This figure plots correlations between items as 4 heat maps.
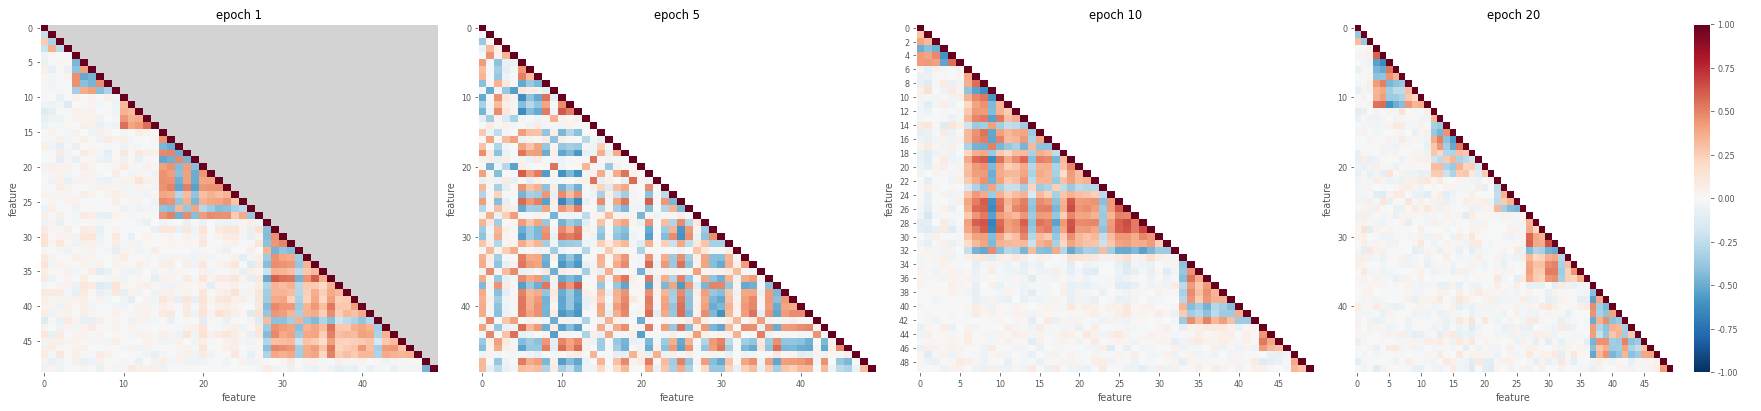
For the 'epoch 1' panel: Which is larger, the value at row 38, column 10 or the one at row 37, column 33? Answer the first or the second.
the second
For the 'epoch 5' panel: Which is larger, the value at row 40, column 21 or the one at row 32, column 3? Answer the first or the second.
the first
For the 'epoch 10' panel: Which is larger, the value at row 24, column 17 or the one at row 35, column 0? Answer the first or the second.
the second
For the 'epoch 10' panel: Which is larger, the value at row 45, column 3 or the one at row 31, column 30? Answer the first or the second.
the second
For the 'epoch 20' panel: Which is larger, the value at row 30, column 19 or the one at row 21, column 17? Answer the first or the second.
the second
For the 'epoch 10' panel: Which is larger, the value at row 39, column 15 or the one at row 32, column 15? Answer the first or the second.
the first
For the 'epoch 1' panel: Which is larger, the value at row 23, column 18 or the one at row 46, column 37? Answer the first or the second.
the first
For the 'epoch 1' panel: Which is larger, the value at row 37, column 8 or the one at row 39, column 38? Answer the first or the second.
the second
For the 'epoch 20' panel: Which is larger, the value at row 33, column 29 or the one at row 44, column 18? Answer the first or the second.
the first
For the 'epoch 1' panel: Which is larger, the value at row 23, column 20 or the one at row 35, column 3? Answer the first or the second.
the first
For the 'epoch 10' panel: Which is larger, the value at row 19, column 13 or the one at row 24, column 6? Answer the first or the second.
the first
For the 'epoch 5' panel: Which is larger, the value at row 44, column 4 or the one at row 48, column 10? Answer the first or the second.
the first
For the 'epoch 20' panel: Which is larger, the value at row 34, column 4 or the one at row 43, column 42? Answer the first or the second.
the first
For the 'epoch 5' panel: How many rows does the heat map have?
50
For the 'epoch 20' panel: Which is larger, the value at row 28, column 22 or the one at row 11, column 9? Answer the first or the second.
the second
